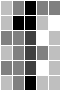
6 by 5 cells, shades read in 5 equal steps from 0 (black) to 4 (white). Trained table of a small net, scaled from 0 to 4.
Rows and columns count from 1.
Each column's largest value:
3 2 1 4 4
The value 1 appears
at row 3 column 3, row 4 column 3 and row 5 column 3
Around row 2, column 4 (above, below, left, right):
2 4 0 4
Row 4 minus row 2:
0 2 1 -1 -1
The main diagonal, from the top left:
3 0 1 2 3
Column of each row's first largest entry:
1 5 4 1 4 1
